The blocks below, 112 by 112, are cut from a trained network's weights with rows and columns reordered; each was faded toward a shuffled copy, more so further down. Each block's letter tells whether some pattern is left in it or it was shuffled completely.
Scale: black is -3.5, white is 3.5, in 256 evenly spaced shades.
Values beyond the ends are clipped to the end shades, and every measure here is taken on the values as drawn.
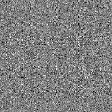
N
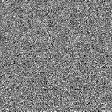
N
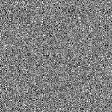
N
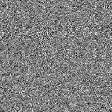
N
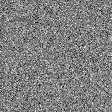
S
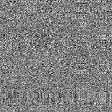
N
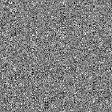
N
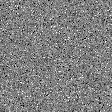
S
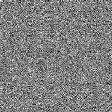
N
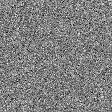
S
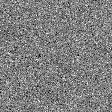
S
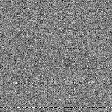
N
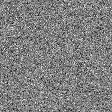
S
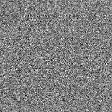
N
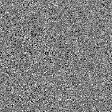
N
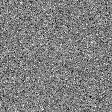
S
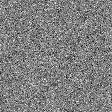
S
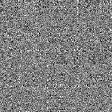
N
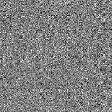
N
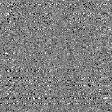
N
